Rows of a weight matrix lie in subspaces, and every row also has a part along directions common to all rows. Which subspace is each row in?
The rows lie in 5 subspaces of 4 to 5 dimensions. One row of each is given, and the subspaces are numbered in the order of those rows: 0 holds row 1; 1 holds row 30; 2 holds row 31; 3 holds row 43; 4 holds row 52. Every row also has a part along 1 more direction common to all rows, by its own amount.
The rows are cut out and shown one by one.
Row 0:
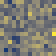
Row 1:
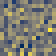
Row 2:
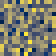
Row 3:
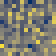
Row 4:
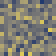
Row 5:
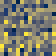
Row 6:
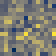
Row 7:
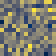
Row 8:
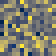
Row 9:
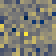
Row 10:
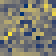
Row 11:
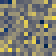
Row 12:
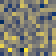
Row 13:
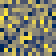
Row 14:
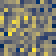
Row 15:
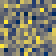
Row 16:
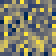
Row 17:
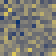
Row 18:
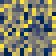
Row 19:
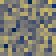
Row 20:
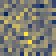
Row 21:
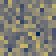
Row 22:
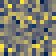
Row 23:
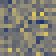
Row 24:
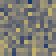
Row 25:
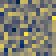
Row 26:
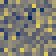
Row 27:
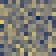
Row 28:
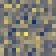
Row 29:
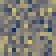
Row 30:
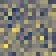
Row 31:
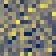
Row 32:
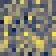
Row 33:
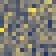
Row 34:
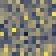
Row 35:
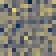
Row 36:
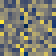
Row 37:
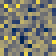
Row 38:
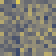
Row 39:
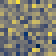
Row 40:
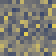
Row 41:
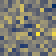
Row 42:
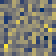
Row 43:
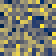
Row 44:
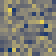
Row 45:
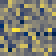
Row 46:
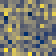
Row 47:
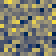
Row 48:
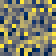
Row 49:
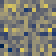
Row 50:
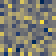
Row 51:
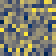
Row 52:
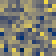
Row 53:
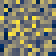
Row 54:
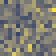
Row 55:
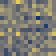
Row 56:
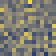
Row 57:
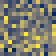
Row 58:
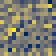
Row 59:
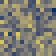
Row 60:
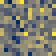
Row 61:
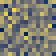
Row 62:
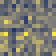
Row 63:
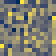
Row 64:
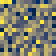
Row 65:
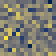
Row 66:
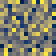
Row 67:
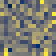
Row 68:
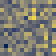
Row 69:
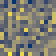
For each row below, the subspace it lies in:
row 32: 4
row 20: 2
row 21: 4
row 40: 1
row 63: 0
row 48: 0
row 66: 0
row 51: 2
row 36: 3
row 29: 1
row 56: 1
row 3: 0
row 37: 2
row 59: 2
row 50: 0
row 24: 1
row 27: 3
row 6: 4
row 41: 4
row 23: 1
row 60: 3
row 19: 1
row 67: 0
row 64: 1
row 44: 1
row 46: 3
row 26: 2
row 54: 2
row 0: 3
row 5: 4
